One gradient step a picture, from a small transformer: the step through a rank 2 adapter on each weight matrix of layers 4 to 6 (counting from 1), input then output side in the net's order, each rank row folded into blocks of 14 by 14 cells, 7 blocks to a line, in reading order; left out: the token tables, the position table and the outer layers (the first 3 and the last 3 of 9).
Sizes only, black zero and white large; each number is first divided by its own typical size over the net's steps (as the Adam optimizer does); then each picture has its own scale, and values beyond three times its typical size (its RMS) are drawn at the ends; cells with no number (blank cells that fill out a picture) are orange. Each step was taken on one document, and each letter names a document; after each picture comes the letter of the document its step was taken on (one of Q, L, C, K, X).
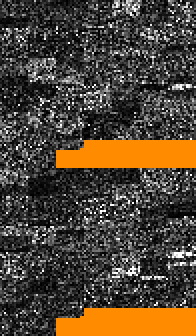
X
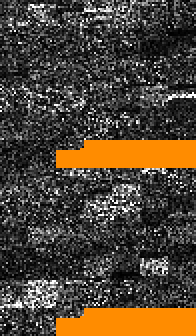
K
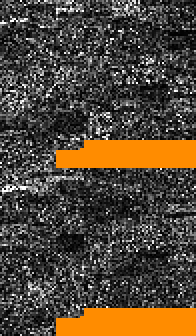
K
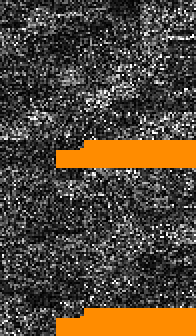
X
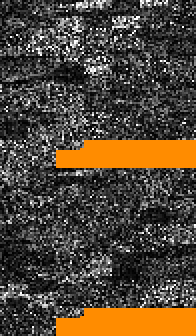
K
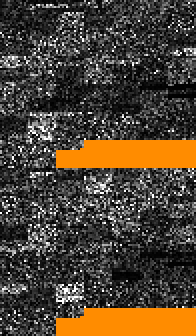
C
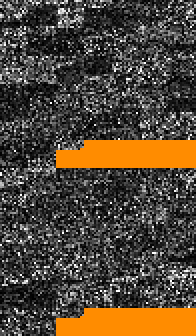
X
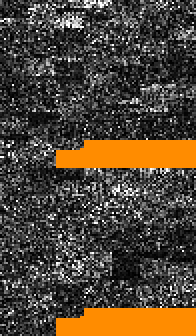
K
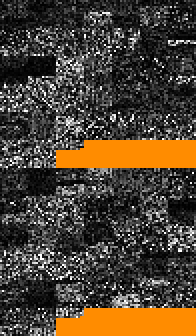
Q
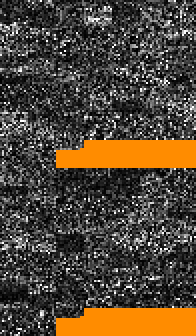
X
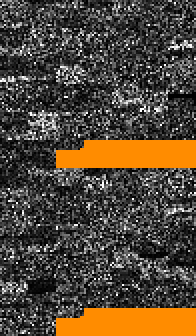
C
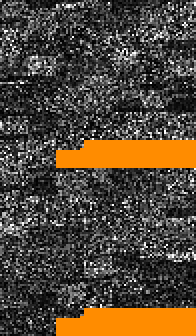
X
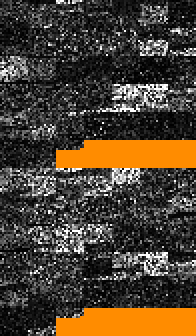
Q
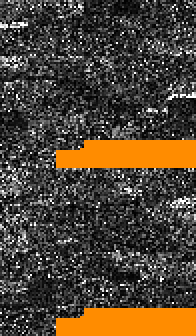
C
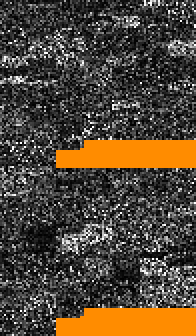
K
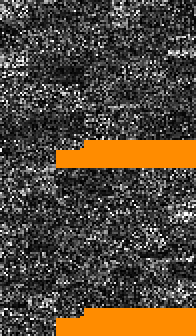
K
